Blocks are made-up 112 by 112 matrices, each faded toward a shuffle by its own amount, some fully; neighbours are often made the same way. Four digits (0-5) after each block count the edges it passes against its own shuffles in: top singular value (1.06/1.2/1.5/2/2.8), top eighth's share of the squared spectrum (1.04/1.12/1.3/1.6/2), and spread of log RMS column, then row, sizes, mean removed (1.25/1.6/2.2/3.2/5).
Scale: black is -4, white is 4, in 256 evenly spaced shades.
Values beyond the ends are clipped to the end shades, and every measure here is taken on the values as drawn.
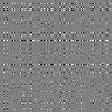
5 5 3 4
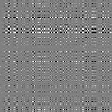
5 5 4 4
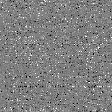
4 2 1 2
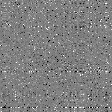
4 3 1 2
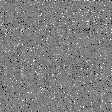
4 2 0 1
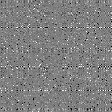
5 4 2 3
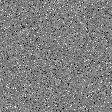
1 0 0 0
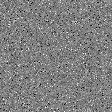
2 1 0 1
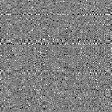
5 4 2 3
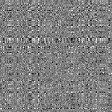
5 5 3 4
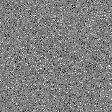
2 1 0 0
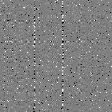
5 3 2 1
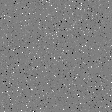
0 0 0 0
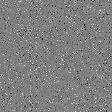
3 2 0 0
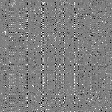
5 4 3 2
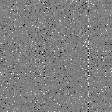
4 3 2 1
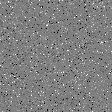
0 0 0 0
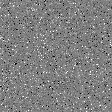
0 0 0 0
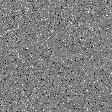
0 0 0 0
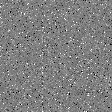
1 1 0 0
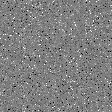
0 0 0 0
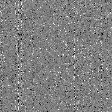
2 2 3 0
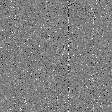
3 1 1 0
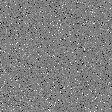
2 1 0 0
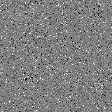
3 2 1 0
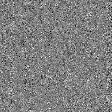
3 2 3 0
